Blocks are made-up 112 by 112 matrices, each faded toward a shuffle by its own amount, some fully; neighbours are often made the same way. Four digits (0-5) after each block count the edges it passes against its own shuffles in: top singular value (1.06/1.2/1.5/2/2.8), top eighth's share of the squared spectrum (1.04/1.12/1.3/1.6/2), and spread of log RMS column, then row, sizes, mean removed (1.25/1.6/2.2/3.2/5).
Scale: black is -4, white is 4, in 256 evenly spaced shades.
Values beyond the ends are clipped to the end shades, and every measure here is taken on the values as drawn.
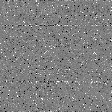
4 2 1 1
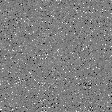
3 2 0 1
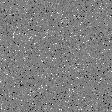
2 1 0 0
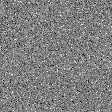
0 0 0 0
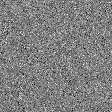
0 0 0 0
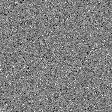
0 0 0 0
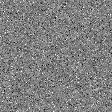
0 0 0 0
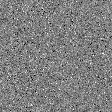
0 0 0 0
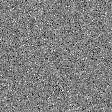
0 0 0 0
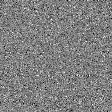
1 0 0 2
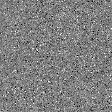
0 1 2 0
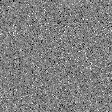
0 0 2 0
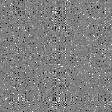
5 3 2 2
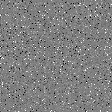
3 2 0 0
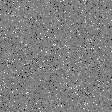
2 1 0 0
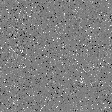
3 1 0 0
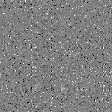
4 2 1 1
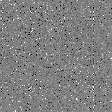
4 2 1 0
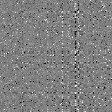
5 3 2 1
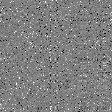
4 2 1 1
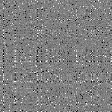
5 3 2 2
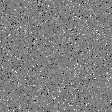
3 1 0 0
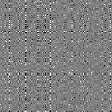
5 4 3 3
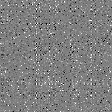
4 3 2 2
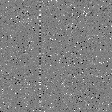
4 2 1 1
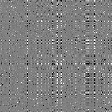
5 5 3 3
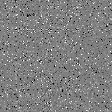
4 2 1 1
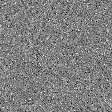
0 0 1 0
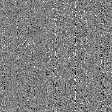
2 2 3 0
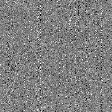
2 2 3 0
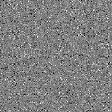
4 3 2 2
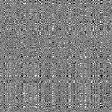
5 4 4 3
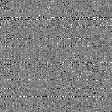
4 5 2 4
